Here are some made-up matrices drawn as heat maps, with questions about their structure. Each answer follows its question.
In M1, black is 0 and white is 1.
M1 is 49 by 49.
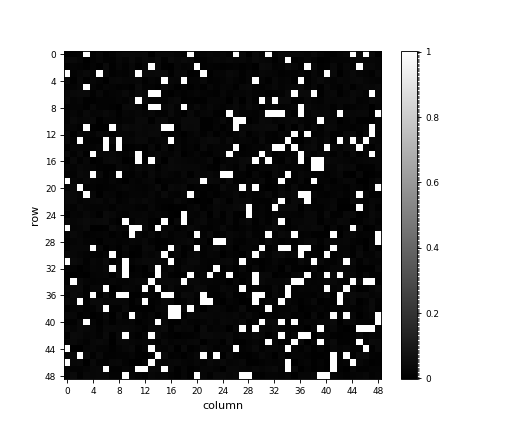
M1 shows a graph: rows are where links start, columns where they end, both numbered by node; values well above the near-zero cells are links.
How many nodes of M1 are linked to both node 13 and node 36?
4
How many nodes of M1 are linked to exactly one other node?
2
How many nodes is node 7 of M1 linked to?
3
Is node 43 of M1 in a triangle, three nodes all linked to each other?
no
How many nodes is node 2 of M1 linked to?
4
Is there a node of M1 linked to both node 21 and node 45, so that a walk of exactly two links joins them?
no
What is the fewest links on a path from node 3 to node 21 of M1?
1
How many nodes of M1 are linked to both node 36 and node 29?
4
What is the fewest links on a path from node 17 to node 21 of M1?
3
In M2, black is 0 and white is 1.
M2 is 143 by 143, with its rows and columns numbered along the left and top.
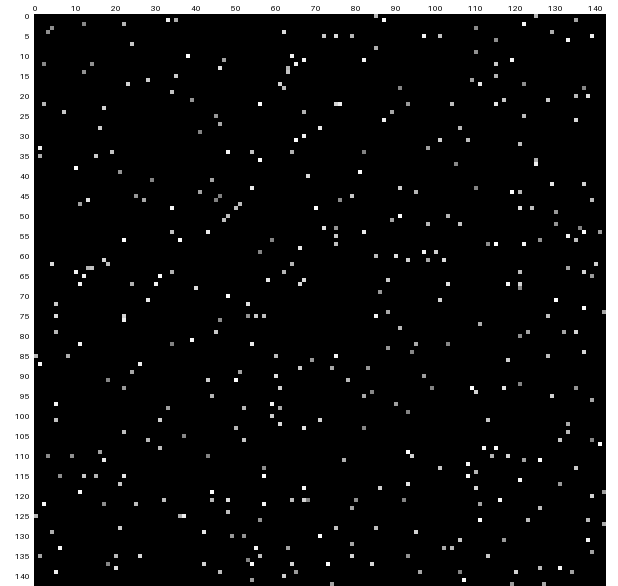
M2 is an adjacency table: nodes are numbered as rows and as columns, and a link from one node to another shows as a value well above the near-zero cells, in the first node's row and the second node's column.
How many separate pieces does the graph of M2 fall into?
2
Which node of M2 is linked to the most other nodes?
node 121
